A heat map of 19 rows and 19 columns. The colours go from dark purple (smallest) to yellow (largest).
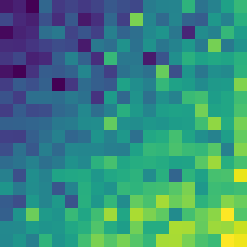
Ninth with the lowest average: top left. Ninth with the highest average: bottom right. Mirror symmetry: none. Slope: up to the bottom right.
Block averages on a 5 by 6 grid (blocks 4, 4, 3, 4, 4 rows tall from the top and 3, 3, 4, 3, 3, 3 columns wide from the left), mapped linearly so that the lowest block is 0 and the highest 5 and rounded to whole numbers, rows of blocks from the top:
0 1 1 2 2 3 / 1 1 2 2 3 3 / 1 2 3 3 3 4 / 2 2 3 4 4 4 / 2 3 4 4 4 5
